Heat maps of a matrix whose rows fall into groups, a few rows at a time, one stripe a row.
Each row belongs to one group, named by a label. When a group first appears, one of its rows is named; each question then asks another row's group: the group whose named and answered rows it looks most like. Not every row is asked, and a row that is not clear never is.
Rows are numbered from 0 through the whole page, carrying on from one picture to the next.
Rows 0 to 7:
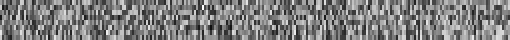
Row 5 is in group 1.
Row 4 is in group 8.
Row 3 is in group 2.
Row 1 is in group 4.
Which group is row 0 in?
1
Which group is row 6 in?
1
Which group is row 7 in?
1
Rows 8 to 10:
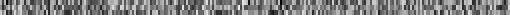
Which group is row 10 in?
1
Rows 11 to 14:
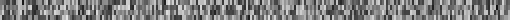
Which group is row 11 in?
2
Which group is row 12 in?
8
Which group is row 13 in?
8
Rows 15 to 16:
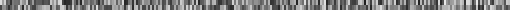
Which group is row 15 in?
1
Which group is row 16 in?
8
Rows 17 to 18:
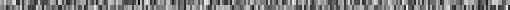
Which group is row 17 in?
1
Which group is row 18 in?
2
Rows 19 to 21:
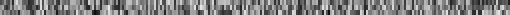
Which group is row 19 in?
2
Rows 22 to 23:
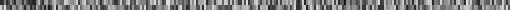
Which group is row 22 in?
2
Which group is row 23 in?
1
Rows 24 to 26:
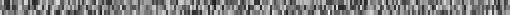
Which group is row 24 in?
8
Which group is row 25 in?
2
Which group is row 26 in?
4
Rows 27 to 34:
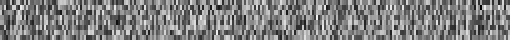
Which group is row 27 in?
2
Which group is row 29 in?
4
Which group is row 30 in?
2
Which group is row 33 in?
8
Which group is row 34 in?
4
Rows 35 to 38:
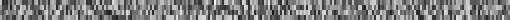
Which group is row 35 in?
4
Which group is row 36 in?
1
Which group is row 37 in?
8
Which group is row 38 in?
2
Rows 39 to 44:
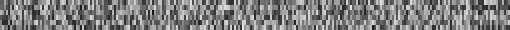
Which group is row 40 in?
2
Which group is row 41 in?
8
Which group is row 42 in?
8
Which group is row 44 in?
2
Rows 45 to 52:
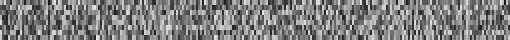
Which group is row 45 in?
1
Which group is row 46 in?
8
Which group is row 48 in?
4
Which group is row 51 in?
1
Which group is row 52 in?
4
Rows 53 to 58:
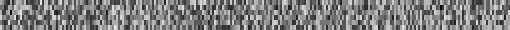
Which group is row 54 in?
8
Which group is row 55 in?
4
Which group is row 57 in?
4
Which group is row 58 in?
1
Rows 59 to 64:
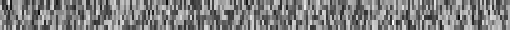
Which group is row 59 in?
4
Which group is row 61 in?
8
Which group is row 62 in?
8
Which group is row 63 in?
1
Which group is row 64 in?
1
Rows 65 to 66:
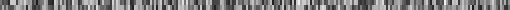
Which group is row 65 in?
8
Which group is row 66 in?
8
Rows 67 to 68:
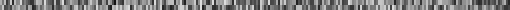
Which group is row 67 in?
2
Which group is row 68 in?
8
